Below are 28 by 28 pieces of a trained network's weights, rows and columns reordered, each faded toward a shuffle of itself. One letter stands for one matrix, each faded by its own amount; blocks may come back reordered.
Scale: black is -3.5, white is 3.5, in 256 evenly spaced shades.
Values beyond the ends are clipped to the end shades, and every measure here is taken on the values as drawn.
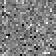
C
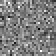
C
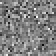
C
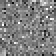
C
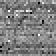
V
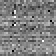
V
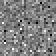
C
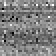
V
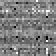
V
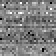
V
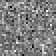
C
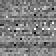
V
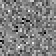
C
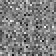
C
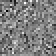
C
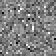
C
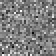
C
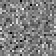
C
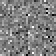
C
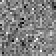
C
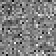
C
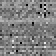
V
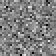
C
